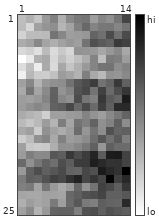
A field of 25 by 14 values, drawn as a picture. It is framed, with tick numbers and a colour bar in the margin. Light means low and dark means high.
The ninth with the highest average is the bottom right. The histogram is bell-shaped. There is an overall slope up to the bottom right. Neither half mirrors the other. No row or column stands out. Horizontal stripes repeat 3 times down the table.
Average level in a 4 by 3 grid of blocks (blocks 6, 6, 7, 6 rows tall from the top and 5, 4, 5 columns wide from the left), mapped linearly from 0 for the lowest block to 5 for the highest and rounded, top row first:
013
134
134
245
